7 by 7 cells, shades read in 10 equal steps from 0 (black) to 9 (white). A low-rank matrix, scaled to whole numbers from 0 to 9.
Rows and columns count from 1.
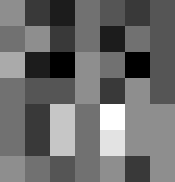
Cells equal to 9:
1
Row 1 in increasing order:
1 2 2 3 3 4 5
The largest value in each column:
6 5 7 5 9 5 5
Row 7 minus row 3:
-1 3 3 -1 1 2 2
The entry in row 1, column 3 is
1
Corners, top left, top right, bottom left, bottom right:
5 3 5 5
